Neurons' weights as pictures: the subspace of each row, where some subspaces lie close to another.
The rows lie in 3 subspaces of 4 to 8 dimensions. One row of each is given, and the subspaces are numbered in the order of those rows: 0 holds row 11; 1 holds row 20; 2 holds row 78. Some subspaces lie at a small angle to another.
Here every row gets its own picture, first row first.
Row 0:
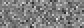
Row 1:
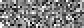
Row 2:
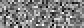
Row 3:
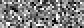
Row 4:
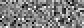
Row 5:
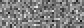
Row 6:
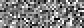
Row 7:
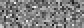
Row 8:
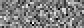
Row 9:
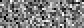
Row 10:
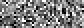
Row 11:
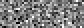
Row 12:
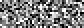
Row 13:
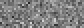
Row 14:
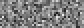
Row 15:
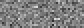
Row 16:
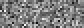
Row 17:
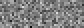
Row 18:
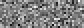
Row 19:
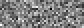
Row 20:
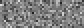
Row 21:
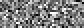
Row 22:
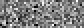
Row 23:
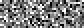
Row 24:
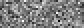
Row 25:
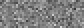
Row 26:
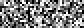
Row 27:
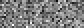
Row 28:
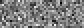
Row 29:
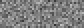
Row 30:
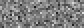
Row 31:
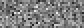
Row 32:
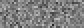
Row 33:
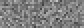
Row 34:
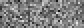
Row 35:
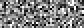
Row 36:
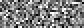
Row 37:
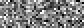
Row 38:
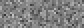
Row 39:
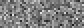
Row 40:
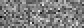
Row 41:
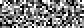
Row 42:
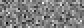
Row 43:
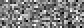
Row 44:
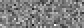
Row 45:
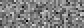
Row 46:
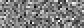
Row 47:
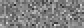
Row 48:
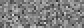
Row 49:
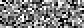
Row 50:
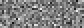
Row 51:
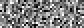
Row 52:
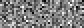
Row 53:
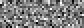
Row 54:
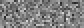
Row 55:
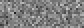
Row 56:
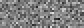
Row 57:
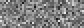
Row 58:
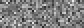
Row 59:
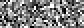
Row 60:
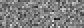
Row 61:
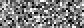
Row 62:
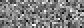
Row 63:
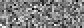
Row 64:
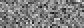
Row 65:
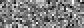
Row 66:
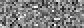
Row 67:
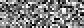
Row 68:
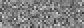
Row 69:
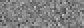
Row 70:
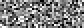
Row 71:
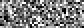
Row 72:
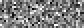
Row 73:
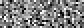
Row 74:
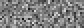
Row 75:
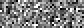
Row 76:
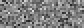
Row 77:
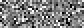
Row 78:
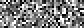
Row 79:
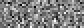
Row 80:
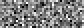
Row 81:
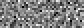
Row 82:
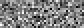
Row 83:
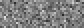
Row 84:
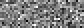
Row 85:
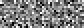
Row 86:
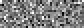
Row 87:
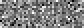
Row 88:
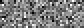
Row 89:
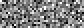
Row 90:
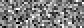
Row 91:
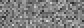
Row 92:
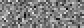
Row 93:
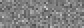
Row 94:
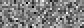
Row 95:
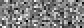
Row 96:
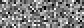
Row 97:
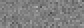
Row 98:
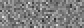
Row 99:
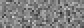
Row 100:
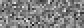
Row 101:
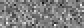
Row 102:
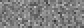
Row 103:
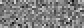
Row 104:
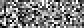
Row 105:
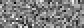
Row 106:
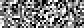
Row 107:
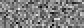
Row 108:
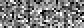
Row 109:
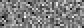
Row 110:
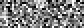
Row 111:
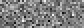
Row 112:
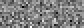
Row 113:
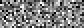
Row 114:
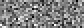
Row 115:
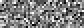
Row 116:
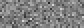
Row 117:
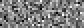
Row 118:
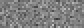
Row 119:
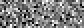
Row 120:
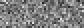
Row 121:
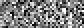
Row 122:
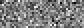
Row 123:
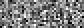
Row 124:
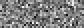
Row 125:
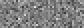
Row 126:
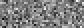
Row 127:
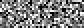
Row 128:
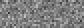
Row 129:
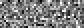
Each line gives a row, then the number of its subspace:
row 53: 1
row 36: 0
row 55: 1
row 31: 1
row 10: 1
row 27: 2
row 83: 2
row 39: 1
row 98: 1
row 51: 1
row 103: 2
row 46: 2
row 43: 0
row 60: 0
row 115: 2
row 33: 1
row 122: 2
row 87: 2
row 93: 2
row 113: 1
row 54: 2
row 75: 1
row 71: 1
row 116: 1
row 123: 2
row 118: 0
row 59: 2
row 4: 2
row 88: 2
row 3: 1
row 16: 1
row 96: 0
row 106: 1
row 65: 1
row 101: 0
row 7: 2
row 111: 1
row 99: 2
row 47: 0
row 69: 2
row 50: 2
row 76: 0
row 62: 0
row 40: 1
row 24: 1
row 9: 2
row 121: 1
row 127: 0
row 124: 1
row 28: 2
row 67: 0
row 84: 0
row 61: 1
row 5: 0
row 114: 0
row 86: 2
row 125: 1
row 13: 1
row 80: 1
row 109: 1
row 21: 0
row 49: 0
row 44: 0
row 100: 2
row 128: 0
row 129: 2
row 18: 0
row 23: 2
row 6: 2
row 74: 2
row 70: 0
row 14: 2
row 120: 0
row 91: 2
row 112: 1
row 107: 0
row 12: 0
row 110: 1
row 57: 2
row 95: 0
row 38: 1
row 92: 1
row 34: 1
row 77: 2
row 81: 2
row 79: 1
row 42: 0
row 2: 0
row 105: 2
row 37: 2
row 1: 2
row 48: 1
